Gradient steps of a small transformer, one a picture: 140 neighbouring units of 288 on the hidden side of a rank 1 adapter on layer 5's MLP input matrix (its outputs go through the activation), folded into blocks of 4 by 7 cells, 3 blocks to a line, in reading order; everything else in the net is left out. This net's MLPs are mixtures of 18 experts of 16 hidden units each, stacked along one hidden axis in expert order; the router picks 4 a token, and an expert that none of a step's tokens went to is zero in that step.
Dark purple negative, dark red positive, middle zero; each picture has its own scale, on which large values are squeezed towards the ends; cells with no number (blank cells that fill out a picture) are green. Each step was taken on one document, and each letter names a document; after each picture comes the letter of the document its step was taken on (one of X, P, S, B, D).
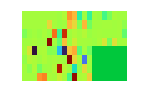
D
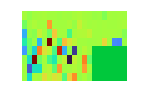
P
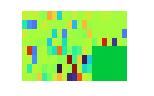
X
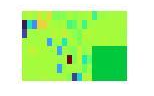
X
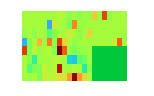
P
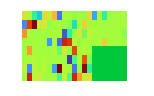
X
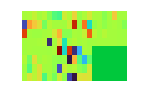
X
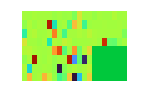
D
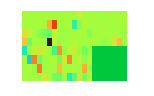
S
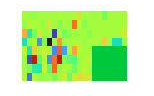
P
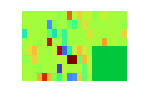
D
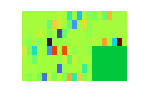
D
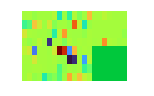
D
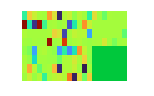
X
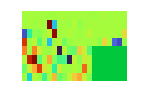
P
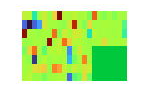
X
